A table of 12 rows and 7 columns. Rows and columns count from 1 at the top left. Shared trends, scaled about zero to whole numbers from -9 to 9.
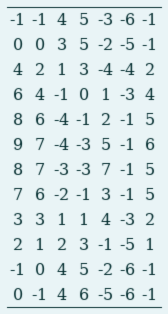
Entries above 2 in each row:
2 2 2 3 3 4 4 4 3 1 2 2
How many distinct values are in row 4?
6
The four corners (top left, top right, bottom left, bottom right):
-1 -1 0 -1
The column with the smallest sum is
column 6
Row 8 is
7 6 -2 -1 3 -1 5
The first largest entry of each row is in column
4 4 1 1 1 1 1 1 5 4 4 4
